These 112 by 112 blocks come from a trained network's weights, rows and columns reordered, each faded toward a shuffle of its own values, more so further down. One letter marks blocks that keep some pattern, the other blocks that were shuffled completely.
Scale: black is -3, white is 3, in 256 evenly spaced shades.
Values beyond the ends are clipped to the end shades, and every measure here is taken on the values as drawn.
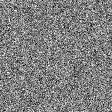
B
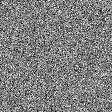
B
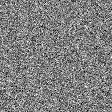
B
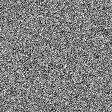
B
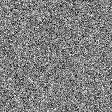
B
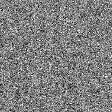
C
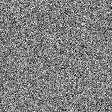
C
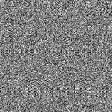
C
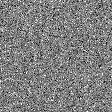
B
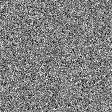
B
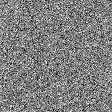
B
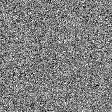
C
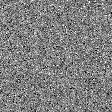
B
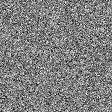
B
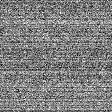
C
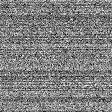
C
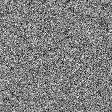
B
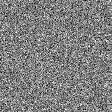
C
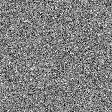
B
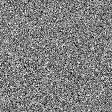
B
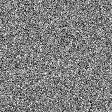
B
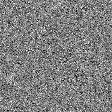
C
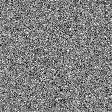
B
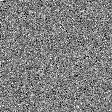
B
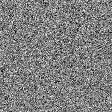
B
